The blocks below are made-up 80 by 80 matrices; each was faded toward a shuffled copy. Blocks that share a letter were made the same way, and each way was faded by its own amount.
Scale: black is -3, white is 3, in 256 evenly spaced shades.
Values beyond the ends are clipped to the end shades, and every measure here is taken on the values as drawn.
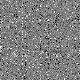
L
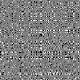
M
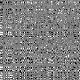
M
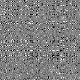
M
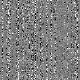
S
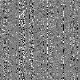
S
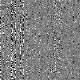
S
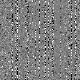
S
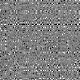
M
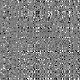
M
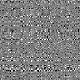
M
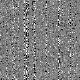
S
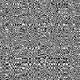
M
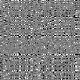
M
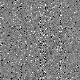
L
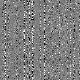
S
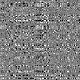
M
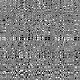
M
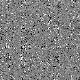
L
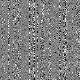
S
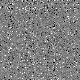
L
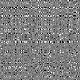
M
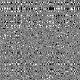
M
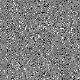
L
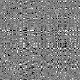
M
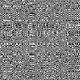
M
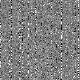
S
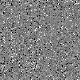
L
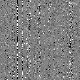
S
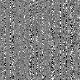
S
